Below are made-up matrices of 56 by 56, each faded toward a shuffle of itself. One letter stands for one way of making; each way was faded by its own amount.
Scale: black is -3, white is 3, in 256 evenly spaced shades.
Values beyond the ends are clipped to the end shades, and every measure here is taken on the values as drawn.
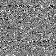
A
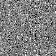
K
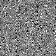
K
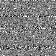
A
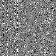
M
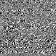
A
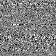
A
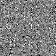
K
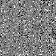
K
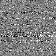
A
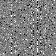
K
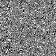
K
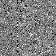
K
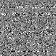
A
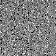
K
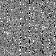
K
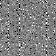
M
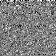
A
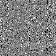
K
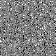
K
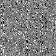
M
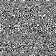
A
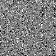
K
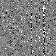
M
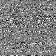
A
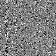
K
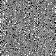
K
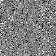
K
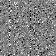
K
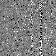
M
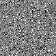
K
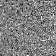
K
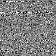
A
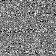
A
